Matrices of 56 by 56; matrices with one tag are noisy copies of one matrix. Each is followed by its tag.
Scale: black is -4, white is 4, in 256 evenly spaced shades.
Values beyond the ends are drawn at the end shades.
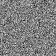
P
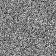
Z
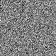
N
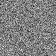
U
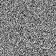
U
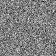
Z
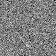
U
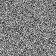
U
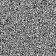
P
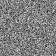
Z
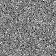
Z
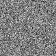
Z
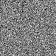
N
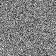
U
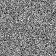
Z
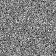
Z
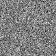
Z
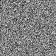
N
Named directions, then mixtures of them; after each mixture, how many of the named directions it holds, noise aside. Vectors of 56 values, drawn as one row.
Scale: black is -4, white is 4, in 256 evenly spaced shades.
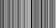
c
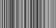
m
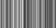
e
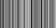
one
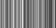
one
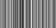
three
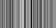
three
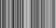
two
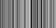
two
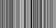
three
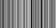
one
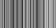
three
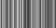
two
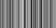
three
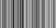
one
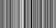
three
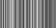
one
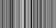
three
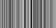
three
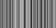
three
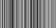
one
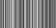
one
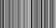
one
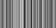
three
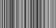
one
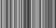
two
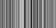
three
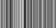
two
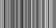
three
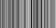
two
